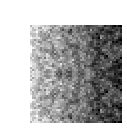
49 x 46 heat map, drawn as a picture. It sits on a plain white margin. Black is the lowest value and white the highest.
There is an overall slope up to the left. There are no regular stripes. It is mirror symmetric from top to bottom. No row or column stands out.
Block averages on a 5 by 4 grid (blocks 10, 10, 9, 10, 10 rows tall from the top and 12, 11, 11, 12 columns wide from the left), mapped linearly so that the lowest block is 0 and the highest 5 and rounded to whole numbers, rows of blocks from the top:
5 3 2 0 / 5 3 2 1 / 5 3 2 0 / 5 3 2 1 / 5 3 2 0
